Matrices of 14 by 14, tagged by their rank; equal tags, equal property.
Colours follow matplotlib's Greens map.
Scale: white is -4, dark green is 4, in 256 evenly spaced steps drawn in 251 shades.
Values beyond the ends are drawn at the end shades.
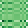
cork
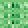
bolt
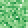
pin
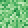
pin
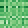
bolt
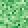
pin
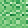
bolt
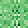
bolt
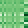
cork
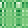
cork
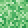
pin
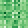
bolt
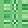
cork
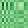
cork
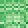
bolt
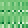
cork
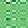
cork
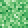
pin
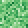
pin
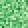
pin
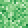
pin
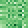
bolt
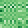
bolt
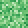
pin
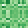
bolt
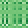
cork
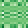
cork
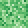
pin
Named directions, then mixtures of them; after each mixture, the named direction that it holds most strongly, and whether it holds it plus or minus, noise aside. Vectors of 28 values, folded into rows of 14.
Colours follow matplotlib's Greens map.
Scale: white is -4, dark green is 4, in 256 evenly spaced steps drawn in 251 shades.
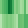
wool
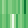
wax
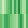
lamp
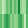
lamp, plus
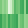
wool, minus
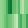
wool, plus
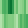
wool, plus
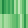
lamp, minus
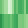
wool, minus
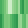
wool, minus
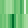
wax, minus
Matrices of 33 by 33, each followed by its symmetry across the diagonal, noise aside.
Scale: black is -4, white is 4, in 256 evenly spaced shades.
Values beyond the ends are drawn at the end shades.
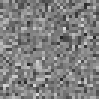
antisymmetric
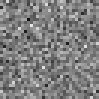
antisymmetric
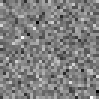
antisymmetric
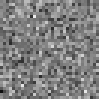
neither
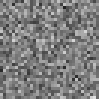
neither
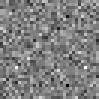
antisymmetric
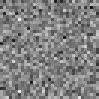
neither
